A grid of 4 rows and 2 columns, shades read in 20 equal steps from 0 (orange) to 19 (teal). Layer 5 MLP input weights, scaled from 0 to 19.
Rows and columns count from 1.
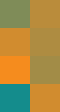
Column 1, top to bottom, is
10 3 0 19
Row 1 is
10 5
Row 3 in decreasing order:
7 0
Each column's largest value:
19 7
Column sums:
32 21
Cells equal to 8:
0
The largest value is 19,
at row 4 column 1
